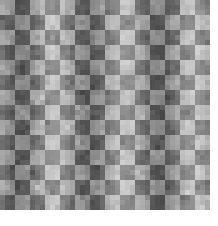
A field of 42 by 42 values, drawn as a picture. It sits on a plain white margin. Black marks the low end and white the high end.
Neither half mirrors the other. Upright stripes repeat 3 times across the table. No seam splits the table.
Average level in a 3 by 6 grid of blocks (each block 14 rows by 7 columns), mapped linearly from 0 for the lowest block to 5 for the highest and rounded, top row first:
0 5 0 5 0 5 / 0 5 0 5 0 5 / 0 5 0 5 0 5
